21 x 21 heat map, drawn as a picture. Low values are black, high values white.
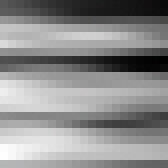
Grain: streaks across. Ninth with the highest average: bottom left. Slope: up to the bottom left. Stripes: horizontal, repeating 3 times. Ninth with the lowest average: top right.
